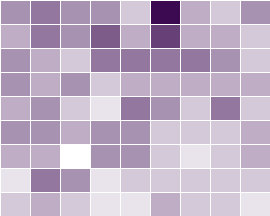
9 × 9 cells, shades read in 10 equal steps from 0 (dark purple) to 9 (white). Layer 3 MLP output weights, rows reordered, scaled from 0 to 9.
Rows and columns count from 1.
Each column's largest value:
8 6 9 8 8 7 8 7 8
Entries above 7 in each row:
0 0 0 0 1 0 2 2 3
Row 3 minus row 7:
-1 0 -2 -1 -1 -3 -4 -2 1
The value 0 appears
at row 1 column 6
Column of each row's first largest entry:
5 9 3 4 4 6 3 1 4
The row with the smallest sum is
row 1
